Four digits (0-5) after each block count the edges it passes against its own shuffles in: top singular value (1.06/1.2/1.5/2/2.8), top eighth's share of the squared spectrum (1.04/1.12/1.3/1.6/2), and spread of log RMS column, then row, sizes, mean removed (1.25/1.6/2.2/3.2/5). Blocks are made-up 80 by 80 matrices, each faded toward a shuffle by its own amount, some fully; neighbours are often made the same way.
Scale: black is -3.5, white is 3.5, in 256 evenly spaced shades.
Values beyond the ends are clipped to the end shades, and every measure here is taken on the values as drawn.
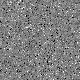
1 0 0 0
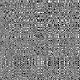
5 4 3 3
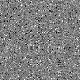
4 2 1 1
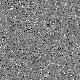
2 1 0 0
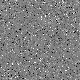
0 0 0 0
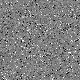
1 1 0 0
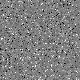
2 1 0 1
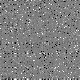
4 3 0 1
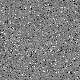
2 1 0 0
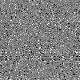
3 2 0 1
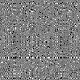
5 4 2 2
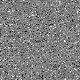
3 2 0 1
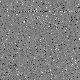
2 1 0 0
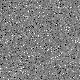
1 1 0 0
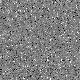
2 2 0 1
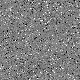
0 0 0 0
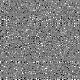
4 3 1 2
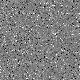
2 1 0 0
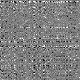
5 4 2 3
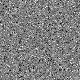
3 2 0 0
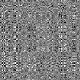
5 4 3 3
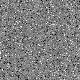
0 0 0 0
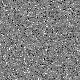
2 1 0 0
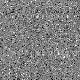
3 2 0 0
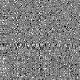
4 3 2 2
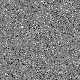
2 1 0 0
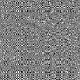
5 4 3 3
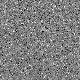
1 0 0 0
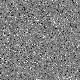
0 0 0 0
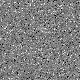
1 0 0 0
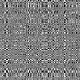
5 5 4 4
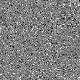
3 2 0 1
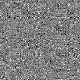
4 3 2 2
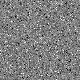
2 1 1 0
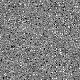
3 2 1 0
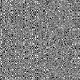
4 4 3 2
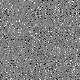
3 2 1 1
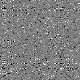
4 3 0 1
